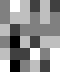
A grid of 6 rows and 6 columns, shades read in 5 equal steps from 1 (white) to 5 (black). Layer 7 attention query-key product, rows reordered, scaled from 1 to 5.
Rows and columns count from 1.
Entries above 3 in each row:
2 0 1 2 2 2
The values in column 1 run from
1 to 3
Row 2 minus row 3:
1 -2 -1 0 -1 0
